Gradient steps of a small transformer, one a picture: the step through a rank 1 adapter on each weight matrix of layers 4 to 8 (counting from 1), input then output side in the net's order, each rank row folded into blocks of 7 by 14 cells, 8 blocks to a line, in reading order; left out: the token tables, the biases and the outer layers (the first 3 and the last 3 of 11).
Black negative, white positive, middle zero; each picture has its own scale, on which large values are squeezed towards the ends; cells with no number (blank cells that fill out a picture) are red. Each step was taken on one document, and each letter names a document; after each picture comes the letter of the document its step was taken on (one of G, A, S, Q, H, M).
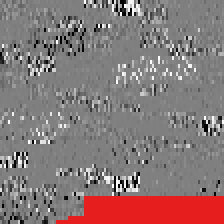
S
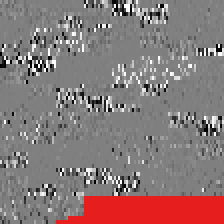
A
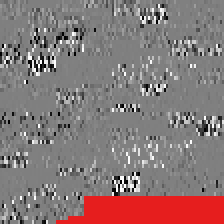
A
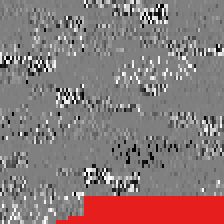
A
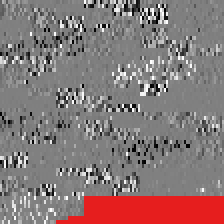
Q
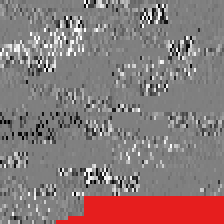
Q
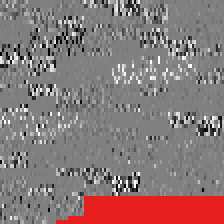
A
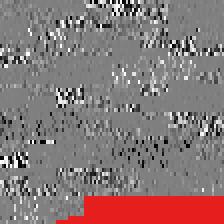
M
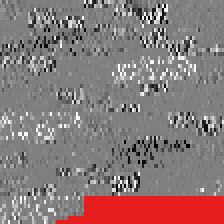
Q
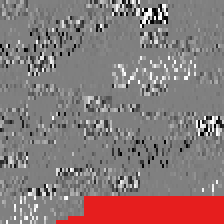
M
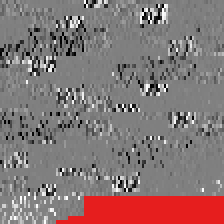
Q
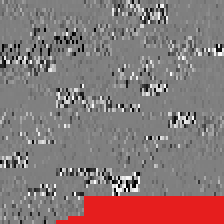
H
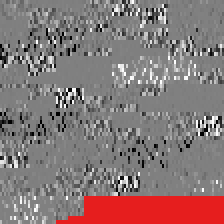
M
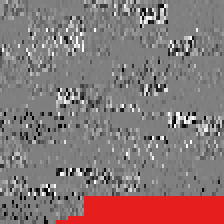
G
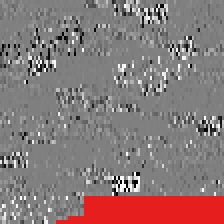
A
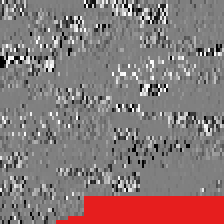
Q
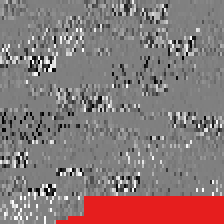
G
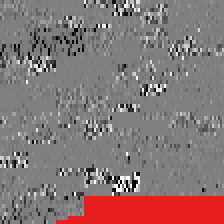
H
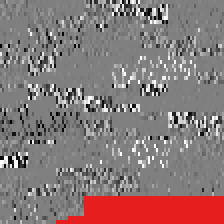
M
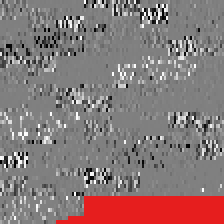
Q
